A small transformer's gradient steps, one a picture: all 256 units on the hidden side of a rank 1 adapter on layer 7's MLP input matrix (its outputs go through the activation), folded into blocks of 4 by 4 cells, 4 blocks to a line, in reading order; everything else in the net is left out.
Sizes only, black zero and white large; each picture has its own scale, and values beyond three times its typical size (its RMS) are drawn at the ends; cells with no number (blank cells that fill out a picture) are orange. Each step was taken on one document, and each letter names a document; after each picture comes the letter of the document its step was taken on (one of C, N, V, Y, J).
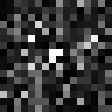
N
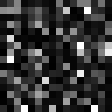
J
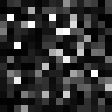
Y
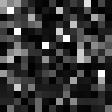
J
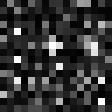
N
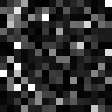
J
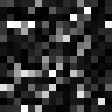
Y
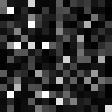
J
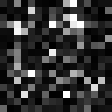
Y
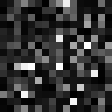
N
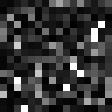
N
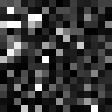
J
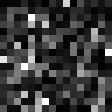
N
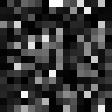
N
